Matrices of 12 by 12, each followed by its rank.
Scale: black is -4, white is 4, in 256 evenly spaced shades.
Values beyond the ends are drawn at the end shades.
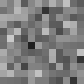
full rank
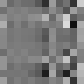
two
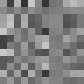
two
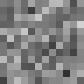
full rank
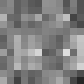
two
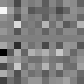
two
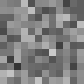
full rank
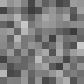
full rank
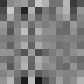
two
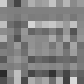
two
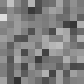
full rank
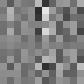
two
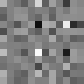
two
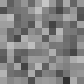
full rank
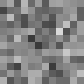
full rank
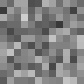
full rank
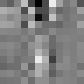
two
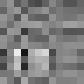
two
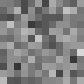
full rank
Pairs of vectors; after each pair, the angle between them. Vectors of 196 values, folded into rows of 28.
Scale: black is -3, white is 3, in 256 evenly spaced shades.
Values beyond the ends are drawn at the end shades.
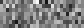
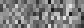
partly opposed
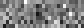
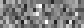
partly opposed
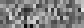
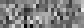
nearly parallel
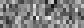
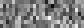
nearly parallel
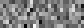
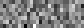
nearly parallel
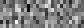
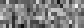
partly aligned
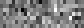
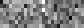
partly opposed
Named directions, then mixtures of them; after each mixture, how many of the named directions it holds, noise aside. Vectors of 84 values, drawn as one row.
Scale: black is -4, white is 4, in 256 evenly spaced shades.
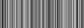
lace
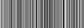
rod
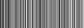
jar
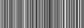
two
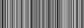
one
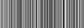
one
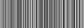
two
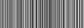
three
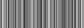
one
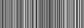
three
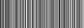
one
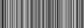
one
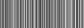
three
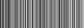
one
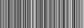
three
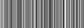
one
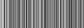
three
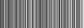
one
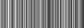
two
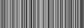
three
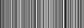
one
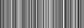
one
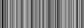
one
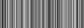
one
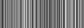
three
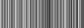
three
